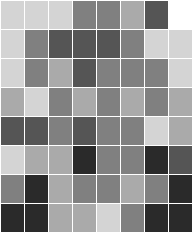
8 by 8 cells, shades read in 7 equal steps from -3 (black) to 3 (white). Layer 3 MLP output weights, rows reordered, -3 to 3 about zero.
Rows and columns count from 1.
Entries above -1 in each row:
7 5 7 8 5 5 6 4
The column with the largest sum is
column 1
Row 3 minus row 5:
3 1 1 0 0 0 -2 1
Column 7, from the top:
-1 2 0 0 2 -2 0 -2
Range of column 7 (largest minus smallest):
4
